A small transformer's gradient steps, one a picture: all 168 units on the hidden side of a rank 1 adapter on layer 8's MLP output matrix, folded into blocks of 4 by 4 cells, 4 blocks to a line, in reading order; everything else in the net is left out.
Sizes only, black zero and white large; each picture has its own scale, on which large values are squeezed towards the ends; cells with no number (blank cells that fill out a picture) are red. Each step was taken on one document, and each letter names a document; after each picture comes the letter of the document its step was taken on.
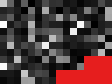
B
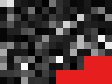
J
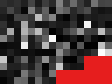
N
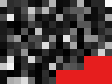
B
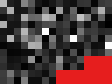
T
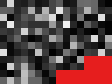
J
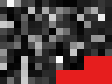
J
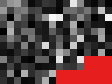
N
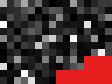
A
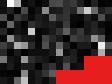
N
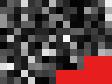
B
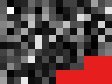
T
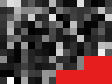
N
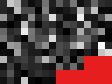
N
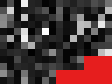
T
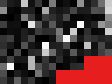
B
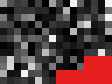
B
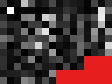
T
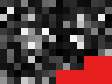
T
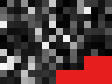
B
